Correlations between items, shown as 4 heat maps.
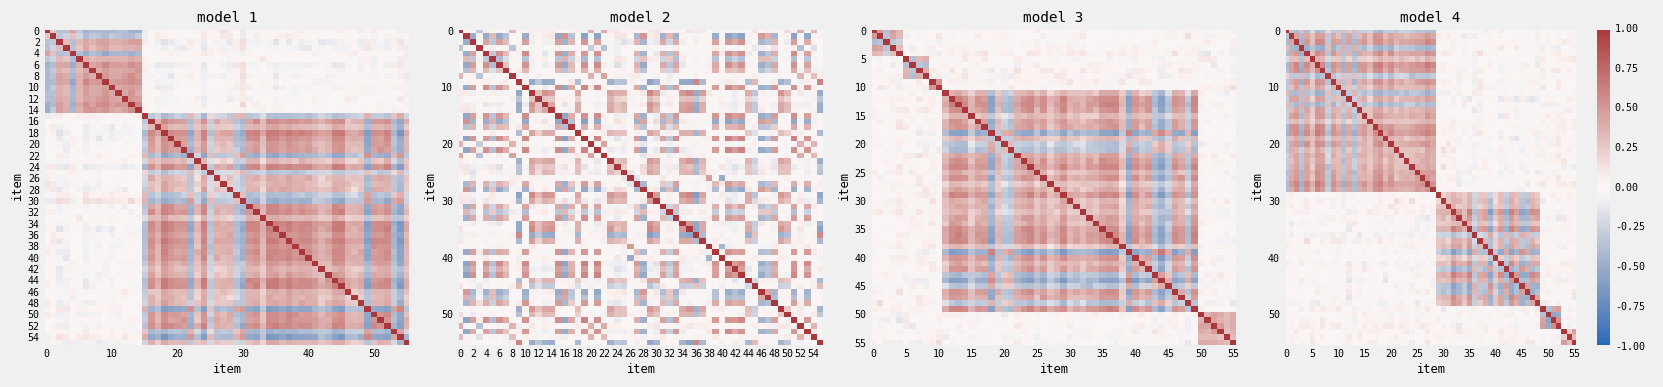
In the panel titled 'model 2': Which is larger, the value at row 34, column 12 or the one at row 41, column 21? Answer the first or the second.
the second
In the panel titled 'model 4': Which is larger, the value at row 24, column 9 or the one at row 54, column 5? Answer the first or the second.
the first
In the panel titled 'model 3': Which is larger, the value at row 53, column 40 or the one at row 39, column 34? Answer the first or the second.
the first
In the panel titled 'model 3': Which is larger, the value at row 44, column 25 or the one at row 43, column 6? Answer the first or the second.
the second
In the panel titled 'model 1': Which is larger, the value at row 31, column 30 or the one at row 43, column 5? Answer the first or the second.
the second
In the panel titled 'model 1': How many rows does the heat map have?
56
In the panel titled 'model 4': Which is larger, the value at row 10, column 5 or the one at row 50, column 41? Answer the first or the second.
the first
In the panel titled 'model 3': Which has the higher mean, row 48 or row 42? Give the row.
42
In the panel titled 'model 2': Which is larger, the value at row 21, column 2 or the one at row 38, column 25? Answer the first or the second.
the first
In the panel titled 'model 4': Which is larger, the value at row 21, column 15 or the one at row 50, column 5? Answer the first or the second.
the first
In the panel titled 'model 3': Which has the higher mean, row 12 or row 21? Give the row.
12
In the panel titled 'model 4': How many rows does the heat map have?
56
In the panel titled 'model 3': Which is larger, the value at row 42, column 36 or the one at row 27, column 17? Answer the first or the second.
the first
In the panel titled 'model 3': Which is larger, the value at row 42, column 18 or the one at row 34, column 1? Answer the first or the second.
the second
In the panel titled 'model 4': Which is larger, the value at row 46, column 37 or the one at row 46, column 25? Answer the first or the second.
the second
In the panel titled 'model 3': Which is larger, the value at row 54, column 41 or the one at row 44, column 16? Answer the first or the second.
the first
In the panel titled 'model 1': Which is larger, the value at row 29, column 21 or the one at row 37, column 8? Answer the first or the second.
the second
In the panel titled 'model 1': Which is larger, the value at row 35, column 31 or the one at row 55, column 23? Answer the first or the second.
the first
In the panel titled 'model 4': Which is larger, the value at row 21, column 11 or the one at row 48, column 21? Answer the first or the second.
the second
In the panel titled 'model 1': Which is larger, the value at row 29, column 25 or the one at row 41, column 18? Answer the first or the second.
the second
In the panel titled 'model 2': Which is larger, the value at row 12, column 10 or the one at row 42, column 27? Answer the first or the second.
the second
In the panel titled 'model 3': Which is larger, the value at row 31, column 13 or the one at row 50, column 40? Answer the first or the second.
the first
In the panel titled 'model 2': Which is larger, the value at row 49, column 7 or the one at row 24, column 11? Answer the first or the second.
the second
